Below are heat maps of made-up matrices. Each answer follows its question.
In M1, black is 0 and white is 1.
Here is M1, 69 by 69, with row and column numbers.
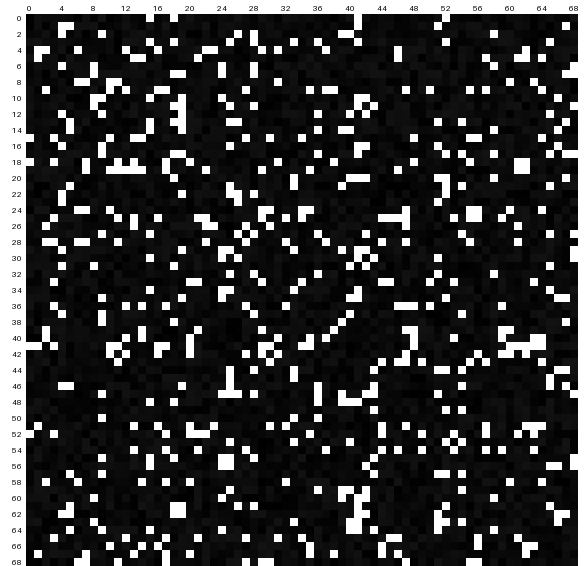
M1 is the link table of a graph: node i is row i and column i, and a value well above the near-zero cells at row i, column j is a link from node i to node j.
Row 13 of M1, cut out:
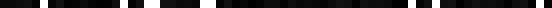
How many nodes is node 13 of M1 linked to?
9
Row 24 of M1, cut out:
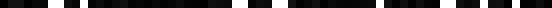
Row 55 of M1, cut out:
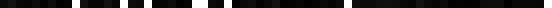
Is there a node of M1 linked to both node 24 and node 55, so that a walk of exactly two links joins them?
no
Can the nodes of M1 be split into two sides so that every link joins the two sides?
yes
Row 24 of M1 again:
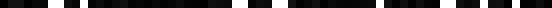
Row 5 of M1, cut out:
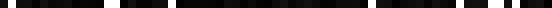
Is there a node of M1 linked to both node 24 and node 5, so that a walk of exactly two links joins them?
yes
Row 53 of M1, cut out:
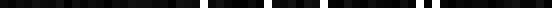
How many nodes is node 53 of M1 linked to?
5
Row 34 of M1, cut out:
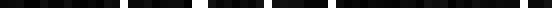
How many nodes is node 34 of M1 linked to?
6
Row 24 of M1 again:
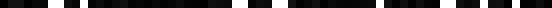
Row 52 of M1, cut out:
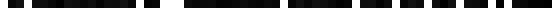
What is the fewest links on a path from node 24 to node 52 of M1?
2
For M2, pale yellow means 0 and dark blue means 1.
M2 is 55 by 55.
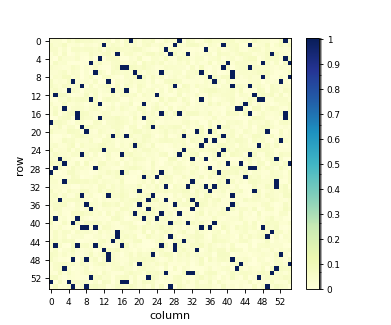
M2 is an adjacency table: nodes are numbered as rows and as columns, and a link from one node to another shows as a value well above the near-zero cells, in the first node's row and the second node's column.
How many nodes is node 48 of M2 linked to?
4
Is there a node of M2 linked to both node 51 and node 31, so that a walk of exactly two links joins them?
yes
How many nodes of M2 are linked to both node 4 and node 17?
2
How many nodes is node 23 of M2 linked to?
3
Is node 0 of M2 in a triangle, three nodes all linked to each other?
no
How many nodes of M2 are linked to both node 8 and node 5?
2
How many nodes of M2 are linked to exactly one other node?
1
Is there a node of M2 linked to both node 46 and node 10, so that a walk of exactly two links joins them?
yes
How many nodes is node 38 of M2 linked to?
3
